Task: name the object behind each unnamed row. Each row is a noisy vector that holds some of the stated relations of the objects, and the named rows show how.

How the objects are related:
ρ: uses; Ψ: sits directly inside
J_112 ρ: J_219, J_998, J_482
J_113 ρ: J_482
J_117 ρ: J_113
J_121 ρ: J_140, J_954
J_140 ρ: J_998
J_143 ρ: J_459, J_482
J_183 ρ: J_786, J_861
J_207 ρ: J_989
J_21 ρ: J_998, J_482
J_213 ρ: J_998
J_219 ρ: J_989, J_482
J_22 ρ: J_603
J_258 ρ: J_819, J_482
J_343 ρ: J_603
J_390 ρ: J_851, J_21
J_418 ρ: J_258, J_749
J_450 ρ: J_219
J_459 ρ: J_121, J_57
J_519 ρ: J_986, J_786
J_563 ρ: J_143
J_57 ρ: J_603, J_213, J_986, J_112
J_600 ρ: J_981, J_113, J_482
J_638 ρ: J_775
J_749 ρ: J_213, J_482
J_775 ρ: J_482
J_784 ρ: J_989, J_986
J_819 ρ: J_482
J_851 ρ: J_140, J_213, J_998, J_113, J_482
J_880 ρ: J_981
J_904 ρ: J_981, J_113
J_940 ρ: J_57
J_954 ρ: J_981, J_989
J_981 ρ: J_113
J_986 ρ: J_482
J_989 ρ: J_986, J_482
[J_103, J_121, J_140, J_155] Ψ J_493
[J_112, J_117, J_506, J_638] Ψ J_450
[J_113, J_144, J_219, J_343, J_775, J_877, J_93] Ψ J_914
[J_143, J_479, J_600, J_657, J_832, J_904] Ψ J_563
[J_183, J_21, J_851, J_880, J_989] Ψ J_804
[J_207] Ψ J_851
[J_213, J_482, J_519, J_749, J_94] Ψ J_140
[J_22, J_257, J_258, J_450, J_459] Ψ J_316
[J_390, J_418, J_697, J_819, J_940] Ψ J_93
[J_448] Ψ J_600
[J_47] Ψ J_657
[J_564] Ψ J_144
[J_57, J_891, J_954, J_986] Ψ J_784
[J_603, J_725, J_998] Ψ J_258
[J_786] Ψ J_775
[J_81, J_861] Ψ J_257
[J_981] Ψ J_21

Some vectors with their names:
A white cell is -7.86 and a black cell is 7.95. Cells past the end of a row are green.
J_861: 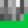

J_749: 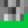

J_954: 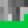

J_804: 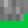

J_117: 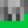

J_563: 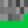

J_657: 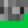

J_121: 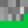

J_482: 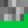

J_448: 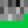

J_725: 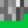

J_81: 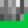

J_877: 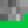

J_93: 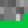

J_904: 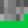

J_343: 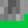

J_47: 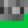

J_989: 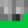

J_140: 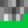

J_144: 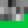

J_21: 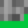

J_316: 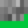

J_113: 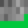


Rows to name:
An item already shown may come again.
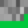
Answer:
J_121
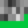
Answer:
J_564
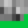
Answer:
J_207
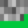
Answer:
J_519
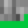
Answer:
J_880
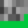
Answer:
J_851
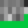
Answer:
J_986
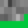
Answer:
J_914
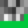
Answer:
J_213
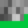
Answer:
J_786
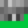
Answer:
J_638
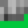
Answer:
J_459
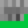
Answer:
J_22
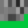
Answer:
J_143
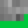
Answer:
J_183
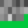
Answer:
J_57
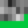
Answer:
J_144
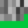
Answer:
J_998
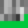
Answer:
J_981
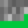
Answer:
J_891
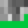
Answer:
J_954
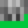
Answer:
J_117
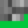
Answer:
J_775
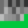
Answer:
J_600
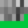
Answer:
J_603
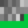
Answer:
J_940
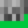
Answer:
J_450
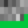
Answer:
J_819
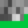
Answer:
J_786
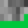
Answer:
J_784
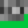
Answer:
J_47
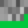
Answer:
J_121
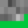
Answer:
J_914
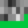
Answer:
J_564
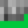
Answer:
J_459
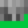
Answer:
J_506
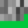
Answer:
J_998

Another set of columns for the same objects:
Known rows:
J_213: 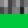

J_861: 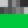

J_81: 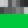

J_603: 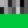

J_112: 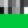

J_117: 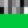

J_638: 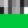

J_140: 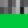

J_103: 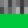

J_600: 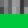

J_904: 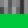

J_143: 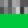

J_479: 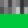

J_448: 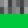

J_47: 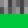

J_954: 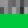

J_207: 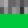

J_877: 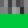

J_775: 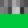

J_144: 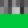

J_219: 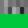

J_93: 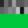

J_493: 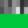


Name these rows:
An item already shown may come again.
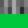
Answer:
J_113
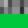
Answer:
J_183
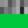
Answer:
J_121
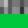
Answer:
J_519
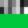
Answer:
J_450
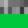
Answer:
J_989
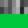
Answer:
J_851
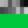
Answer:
J_257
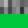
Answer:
J_749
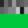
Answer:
J_93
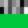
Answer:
J_117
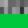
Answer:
J_207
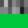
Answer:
J_343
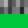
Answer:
J_213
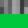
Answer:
J_600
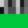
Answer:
J_998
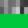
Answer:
J_784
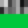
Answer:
J_22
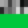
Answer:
J_316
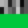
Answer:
J_603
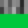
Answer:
J_981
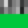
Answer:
J_57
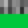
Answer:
J_749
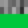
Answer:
J_954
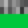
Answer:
J_986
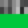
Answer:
J_21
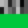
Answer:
J_603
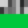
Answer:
J_459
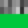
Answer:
J_563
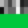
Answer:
J_258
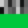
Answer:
J_725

